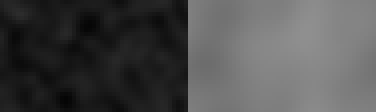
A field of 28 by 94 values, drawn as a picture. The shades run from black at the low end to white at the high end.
The table splits into one row of 2 panels. Panel 1,1: very low, blotchy, faint in contrast. Panel 1,2: middling, smooth, faint in contrast.
